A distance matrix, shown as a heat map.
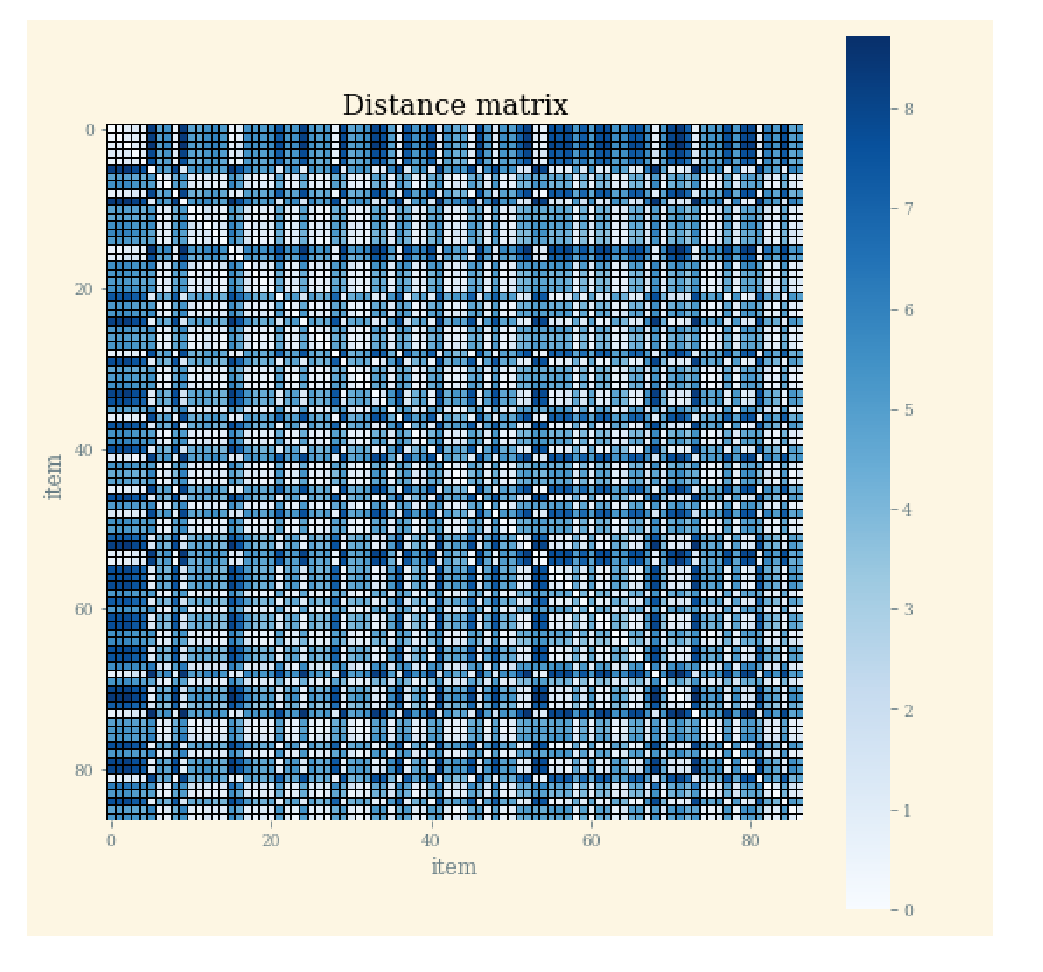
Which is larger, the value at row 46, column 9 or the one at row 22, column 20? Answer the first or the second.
the first
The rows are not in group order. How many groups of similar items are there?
3
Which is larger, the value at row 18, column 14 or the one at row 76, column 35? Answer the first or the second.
the second
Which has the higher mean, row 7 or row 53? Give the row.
53
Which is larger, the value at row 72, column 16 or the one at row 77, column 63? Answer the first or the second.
the first
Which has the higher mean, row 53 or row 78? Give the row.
53
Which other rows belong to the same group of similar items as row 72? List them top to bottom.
5, 9, 21, 24, 29, 33, 34, 37, 40, 46, 51, 52, 55, 56, 57, 59, 61, 62, 65, 66, 70, 71, 77, 79, 80, 84
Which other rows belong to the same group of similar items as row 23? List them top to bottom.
6, 7, 10, 11, 12, 13, 14, 17, 18, 19, 20, 22, 25, 26, 27, 30, 31, 32, 35, 38, 39, 42, 43, 44, 47, 49, 50, 58, 60, 63, 64, 67, 69, 74, 75, 76, 78, 82, 83, 85, 86
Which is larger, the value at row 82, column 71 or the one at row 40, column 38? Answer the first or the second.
the first
